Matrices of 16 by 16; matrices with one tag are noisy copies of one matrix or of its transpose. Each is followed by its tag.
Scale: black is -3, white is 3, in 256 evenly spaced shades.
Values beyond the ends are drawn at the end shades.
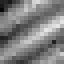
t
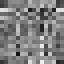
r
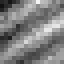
t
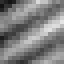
t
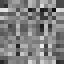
r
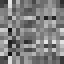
r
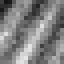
t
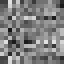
r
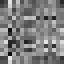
r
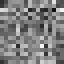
r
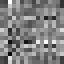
r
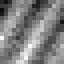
t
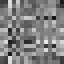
r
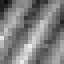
t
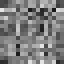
r
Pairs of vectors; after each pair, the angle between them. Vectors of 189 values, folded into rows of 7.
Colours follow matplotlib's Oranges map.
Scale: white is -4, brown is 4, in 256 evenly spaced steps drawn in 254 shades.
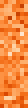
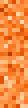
partly opposed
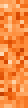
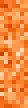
nearly opposite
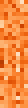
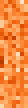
nearly parallel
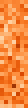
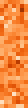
partly aligned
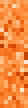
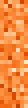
partly aligned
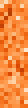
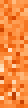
orthogonal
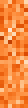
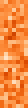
partly opposed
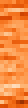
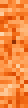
partly aligned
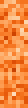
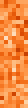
nearly opposite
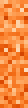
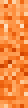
partly aligned
